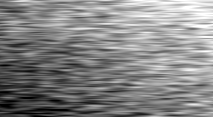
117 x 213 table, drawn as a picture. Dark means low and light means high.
Average level on the scale: 50%. Grain: streaks across. Ninth with the lowest average: bottom left. Slope: up to the top right. Histogram: bell-shaped. Ninth with the highest average: top right. Mirror symmetry: none.
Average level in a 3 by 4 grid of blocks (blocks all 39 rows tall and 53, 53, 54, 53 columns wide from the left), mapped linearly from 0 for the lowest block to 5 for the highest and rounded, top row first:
2 3 4 5 | 1 2 3 4 | 0 1 2 3
